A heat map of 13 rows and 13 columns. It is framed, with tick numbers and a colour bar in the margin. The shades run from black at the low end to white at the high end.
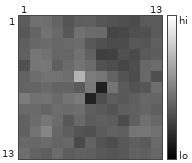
In the centre lies a patch that is rougher than the rest. On average the colour sits 40% of the way up the scale. A few values lie far out on both sides of the bulk. Values change most from cell to cell in the centre.
